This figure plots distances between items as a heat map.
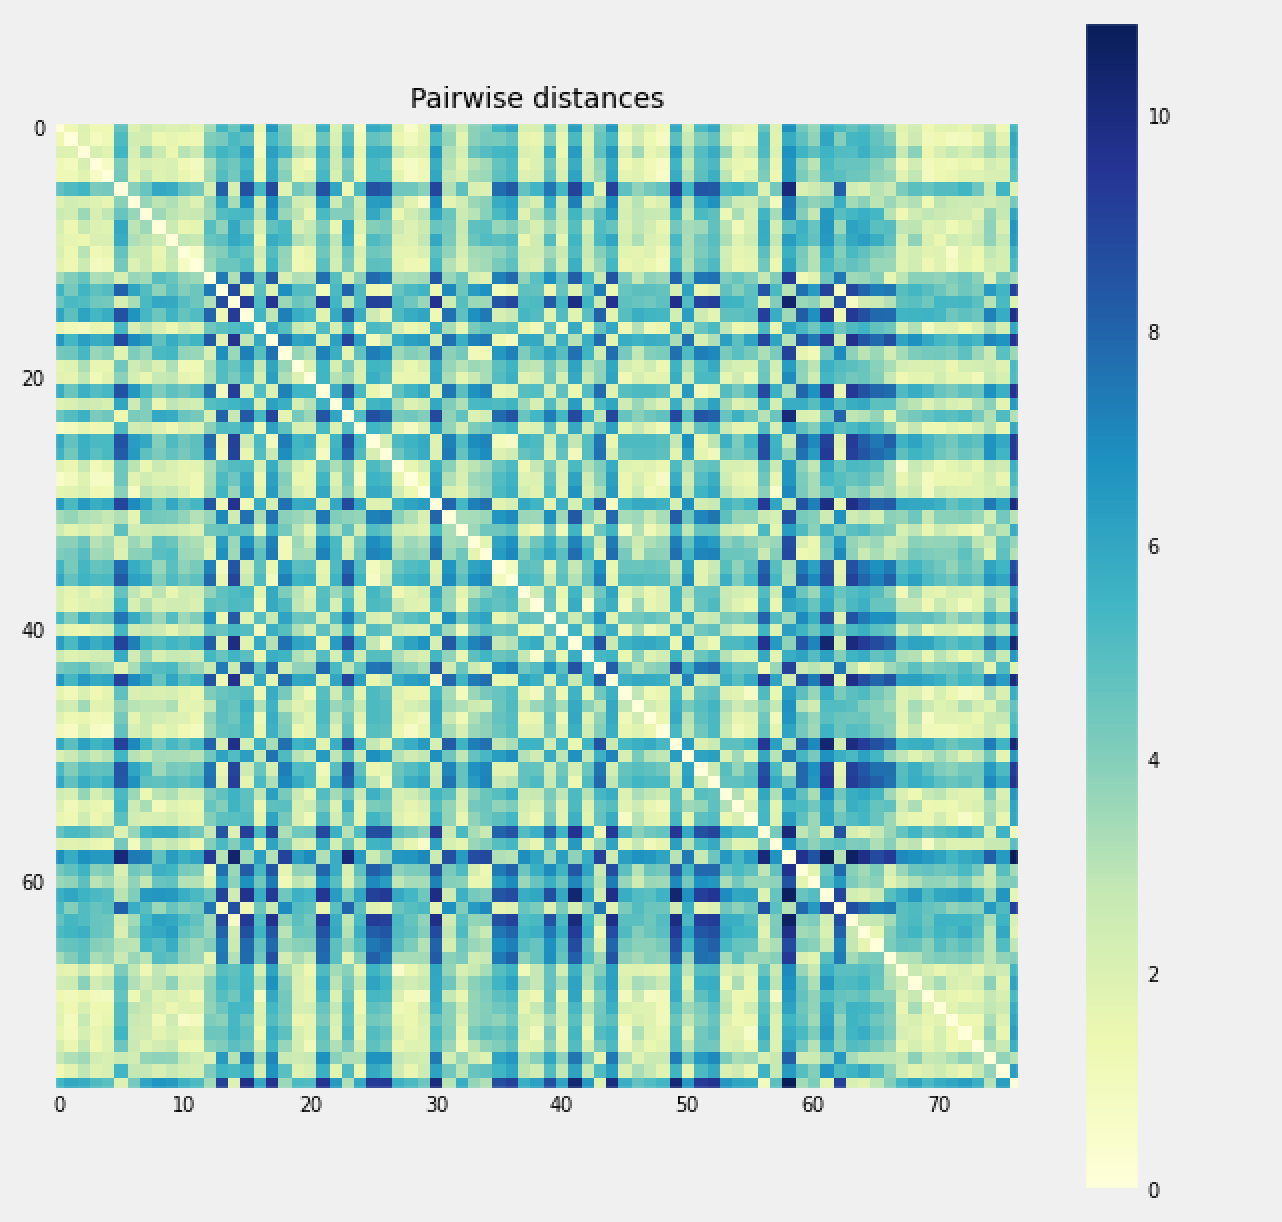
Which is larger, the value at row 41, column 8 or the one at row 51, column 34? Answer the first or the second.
the second
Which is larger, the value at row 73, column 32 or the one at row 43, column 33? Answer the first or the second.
the second
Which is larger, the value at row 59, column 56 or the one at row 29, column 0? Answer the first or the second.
the first
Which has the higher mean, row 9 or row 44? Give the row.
44
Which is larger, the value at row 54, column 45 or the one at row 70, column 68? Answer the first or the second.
the second
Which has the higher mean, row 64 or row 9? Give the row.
64
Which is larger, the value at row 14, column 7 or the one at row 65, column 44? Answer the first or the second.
the second
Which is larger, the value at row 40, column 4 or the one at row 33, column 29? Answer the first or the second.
the second
